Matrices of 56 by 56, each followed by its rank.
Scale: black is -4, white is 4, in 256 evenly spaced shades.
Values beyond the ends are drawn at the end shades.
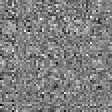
ten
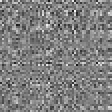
five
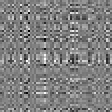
three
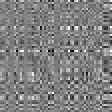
three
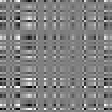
one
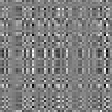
two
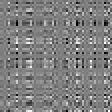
two
